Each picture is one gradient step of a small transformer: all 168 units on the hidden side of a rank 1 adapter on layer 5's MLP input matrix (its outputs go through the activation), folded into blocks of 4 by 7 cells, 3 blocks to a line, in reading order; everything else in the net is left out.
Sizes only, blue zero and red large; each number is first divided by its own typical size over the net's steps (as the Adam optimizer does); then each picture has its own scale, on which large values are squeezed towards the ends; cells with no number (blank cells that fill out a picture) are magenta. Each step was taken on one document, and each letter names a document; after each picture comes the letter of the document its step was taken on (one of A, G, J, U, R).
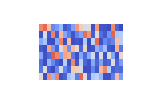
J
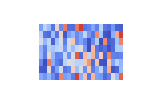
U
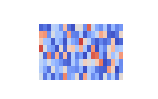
U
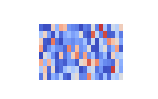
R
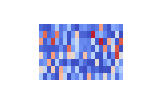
R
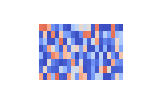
J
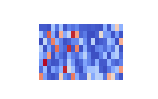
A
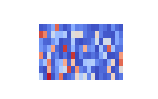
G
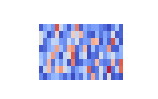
G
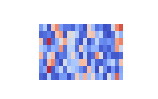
U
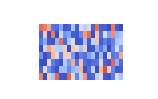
J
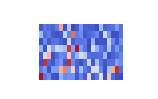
A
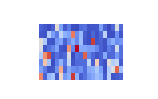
A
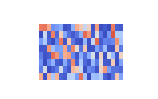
J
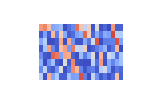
J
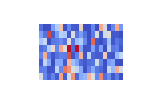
A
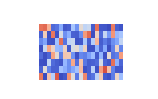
J
